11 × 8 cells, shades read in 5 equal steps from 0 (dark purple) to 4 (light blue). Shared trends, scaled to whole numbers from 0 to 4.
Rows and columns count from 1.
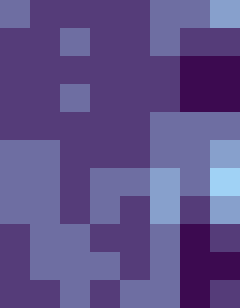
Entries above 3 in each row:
0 0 0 0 0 0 1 0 0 0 0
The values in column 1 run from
1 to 2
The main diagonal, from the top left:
2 1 1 1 1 2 2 3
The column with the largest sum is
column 6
